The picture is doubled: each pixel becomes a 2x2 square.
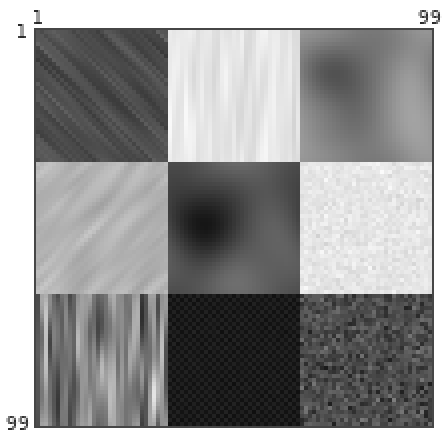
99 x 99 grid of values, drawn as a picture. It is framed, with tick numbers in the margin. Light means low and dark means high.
The table splits into 3 rows of 3 panels. Panel 1,1: high, slanting down to the right, faint in contrast. Panel 1,2: very low, streaked downward, faint in contrast. Panel 1,3: middling, smooth. Panel 2,1: low, slanting up to the right, faint in contrast. Panel 2,2: high, smooth. Panel 2,3: very low, fine-grained, faint in contrast. Panel 3,1: middling, streaked downward, strong in contrast. Panel 3,2: very high, checkered, faint in contrast. Panel 3,3: high, fine-grained.
